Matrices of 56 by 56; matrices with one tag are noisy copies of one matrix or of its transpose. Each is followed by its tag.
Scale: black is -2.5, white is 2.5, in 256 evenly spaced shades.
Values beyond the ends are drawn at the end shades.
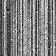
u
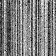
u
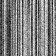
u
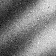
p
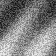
p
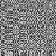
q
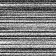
u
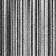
u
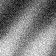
p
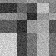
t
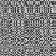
q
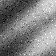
p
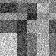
t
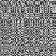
q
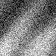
p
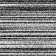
u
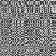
q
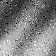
p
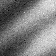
p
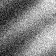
p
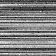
u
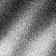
p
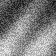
p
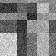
t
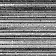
u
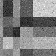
t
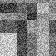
t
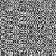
q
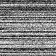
u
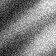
p
